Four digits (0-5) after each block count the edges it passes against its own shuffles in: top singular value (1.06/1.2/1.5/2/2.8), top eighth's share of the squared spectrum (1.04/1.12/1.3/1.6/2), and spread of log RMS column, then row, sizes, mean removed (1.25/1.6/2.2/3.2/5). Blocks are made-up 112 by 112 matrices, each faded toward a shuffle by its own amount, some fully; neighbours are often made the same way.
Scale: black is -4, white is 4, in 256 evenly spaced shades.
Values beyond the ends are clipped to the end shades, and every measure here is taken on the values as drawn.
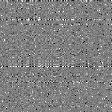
5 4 2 3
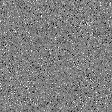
2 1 0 0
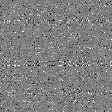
4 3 1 2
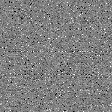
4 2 0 1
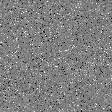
2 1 0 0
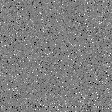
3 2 0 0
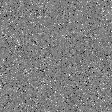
2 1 0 0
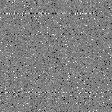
4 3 0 2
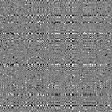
5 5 3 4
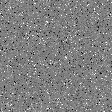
0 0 0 0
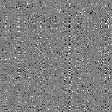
5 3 3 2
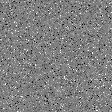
2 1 0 0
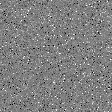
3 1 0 0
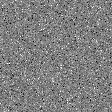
0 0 0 0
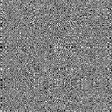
4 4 3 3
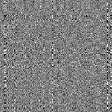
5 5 3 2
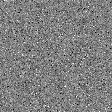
2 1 0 0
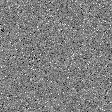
0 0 0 0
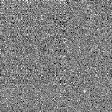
4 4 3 2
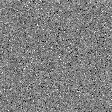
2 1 0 0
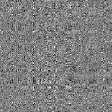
4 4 3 2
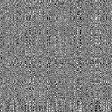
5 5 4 3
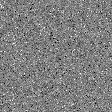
1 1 0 0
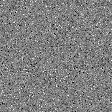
1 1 0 0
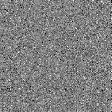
3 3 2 0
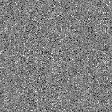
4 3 2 1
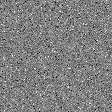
0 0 0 0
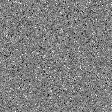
2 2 1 0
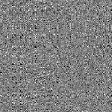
4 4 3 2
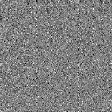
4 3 2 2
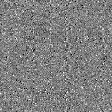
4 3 2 1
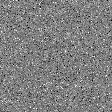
1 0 0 0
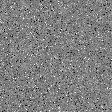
0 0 0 0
